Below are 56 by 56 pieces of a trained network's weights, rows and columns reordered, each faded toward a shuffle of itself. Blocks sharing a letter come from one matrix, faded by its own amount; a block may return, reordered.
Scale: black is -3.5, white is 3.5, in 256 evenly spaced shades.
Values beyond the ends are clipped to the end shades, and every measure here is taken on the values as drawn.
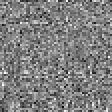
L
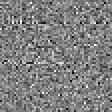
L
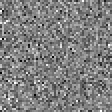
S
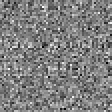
L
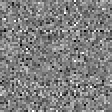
L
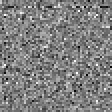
L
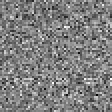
L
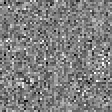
S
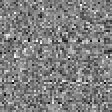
L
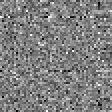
L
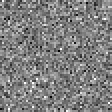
S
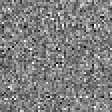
S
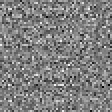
L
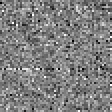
L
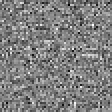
L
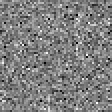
S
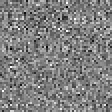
L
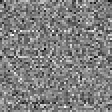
L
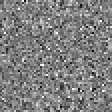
S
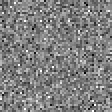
S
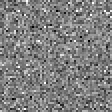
S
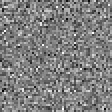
L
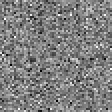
S
